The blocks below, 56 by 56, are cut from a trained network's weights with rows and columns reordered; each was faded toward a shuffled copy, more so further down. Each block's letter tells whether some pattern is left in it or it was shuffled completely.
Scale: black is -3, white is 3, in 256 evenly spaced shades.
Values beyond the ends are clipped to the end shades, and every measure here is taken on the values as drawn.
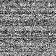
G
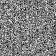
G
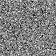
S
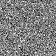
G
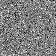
S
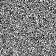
S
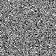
G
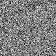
S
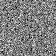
S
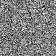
S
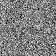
S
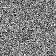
S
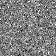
G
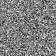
S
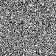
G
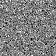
S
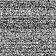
G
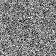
S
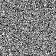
S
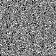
G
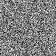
S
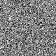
S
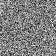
S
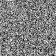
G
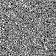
G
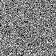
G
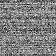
G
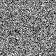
S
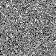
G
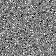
S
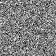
S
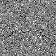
G
